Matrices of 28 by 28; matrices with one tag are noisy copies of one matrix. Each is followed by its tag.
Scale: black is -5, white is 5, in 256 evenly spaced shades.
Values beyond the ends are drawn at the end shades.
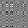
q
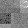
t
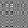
q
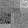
t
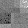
t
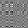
q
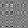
q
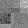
t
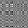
q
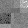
t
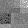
t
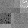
t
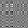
q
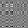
q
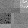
t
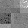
t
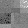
t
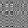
q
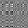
q
